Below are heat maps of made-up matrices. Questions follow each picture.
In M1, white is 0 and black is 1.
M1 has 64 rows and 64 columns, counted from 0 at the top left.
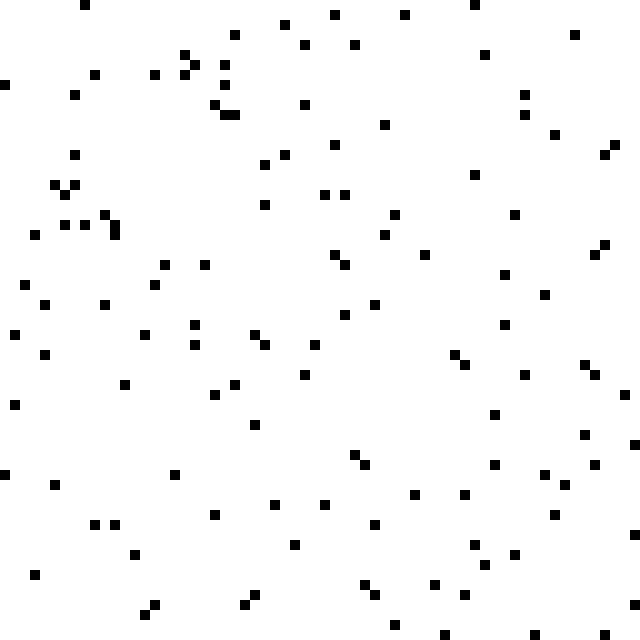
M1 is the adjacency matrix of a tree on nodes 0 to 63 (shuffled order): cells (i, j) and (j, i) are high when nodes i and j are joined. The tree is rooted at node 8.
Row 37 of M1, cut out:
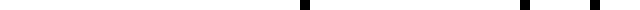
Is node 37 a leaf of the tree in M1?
no
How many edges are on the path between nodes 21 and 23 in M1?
6
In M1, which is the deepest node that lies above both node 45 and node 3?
11
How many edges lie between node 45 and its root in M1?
8
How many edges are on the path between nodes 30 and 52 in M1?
2
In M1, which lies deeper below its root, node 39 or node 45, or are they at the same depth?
the same depth
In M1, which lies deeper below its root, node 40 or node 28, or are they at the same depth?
node 40
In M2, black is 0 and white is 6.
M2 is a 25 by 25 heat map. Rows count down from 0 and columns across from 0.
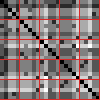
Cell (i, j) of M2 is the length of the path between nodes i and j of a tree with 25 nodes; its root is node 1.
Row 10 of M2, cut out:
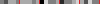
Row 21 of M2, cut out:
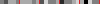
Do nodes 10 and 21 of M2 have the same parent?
yes
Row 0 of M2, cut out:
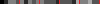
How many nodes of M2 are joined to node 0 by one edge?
4
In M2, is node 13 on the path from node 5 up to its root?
yes
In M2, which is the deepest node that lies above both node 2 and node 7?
4
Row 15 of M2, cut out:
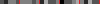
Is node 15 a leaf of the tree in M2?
no
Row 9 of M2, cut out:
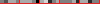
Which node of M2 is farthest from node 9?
11
